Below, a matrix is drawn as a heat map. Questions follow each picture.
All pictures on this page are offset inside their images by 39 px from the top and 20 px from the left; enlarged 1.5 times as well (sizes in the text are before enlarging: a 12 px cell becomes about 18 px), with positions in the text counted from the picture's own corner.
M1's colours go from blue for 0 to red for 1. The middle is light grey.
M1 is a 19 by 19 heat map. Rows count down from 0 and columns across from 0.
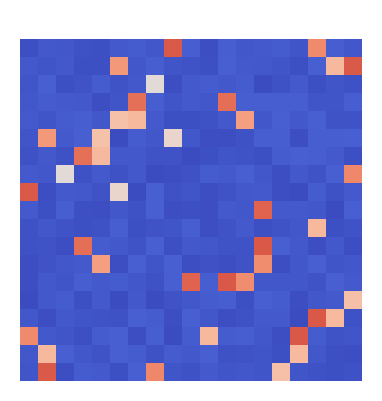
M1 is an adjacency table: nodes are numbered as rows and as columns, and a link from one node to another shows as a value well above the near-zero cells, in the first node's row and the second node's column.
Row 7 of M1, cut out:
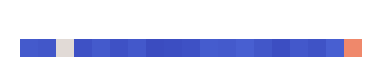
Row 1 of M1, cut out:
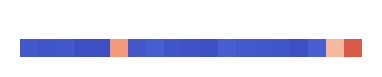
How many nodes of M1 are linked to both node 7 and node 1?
1
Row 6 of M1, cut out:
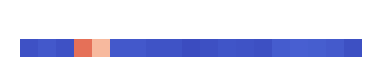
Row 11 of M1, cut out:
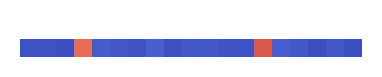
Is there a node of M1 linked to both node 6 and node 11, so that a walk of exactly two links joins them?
yes
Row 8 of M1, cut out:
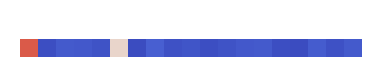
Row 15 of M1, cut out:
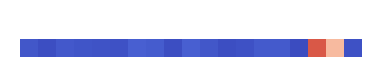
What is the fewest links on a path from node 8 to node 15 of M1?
3
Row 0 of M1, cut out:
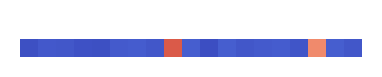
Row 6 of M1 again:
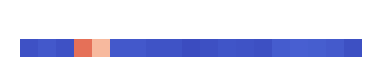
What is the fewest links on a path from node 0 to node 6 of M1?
4
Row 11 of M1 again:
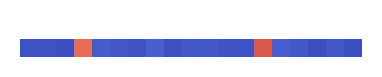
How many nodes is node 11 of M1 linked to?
2
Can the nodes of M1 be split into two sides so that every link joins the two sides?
no
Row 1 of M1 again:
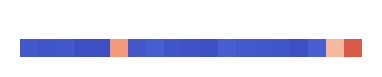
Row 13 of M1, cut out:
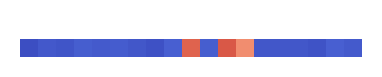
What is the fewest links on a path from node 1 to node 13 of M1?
4
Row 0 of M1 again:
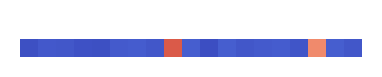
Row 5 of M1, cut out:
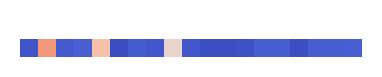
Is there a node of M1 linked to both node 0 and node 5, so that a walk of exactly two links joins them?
yes
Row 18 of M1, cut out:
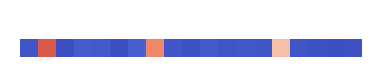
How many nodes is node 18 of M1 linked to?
3
